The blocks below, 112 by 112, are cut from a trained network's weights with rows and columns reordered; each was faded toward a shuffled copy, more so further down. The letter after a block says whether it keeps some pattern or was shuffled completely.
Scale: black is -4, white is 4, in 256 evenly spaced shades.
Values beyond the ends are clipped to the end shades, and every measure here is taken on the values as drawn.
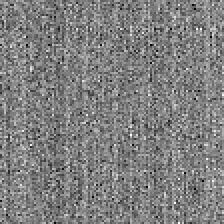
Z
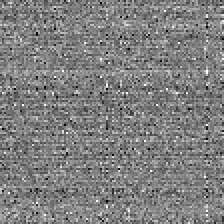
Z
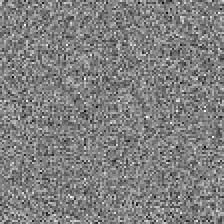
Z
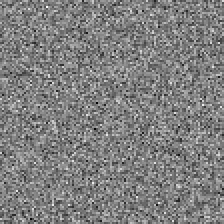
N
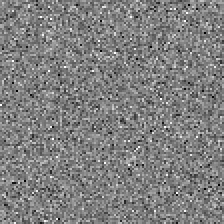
N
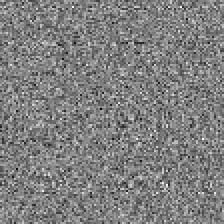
Z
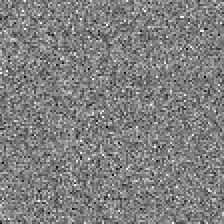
N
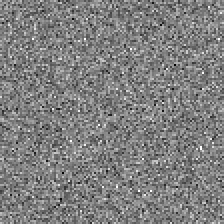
N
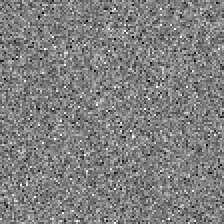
N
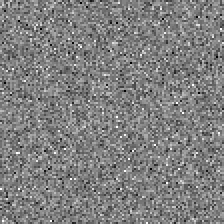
N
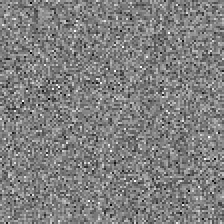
N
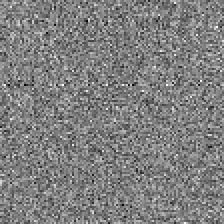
Z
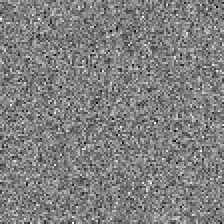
N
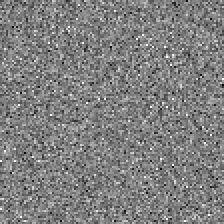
N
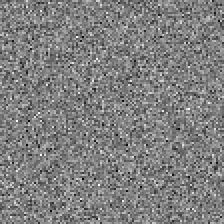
N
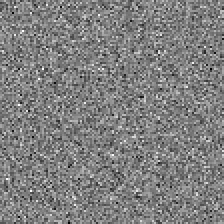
Z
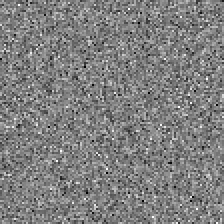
N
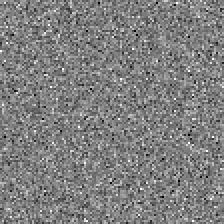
N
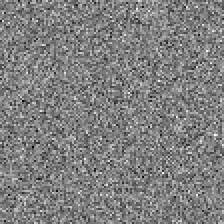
N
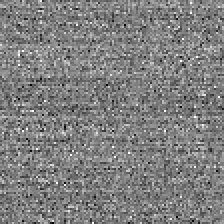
Z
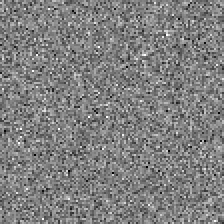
N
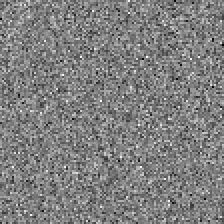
N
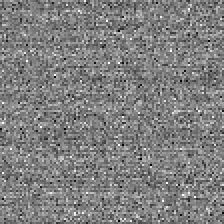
Z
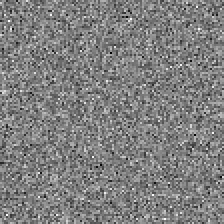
N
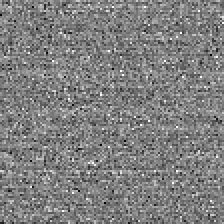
Z
